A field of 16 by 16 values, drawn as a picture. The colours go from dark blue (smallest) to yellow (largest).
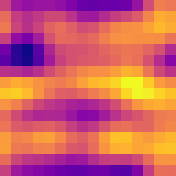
Stripes running across repeat 3 times from top to bottom. The ninth with the lowest average is the top left. The ninth with the highest average is the middle right.
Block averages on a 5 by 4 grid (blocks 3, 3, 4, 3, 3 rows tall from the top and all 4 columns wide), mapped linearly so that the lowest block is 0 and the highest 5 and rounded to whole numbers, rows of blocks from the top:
2 2 2 4 | 0 3 4 3 | 4 3 5 5 | 3 3 3 4 | 3 2 2 4
